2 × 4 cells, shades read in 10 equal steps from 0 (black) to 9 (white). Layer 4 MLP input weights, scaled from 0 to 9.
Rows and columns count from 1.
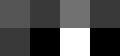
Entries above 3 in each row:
1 1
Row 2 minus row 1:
-1 -2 5 -2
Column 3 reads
4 9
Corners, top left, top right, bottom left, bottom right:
3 2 2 0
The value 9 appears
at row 2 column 3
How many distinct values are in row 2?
3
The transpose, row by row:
3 2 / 2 0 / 4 9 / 2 0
